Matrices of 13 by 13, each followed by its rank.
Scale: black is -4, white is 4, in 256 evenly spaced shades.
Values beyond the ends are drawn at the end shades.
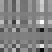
one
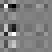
one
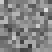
full rank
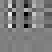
one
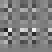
one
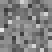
full rank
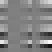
one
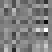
two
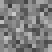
full rank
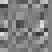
two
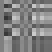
one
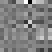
two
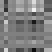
one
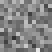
full rank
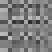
two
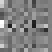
two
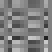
one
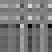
one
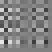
one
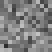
full rank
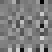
two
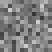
full rank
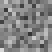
full rank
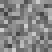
full rank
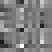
two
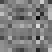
two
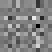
two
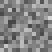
full rank
